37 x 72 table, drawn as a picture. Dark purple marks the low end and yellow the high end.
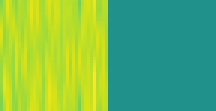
The table splits into one row of 2 panels. Panel 1,1: very high, streaked downward, faint in contrast. Panel 1,2: middling, flat.
